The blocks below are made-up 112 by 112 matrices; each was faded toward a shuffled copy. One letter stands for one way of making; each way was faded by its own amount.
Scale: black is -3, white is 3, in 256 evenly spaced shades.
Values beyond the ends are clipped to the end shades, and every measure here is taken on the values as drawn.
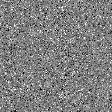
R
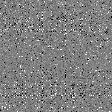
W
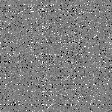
W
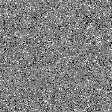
R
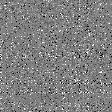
W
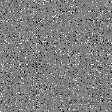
W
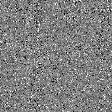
R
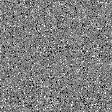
R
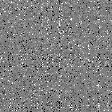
W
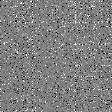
W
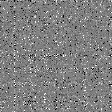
W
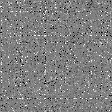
W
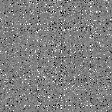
W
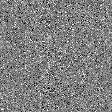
R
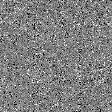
R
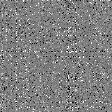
W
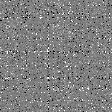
W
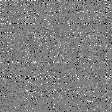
W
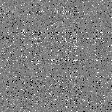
W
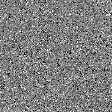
R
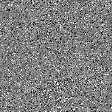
R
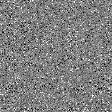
R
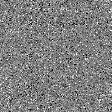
R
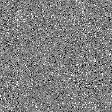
R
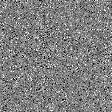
R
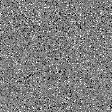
R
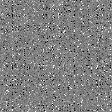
W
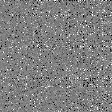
W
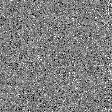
R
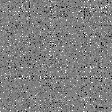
W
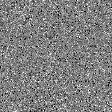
R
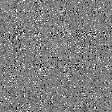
W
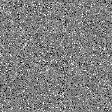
R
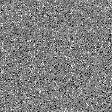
R
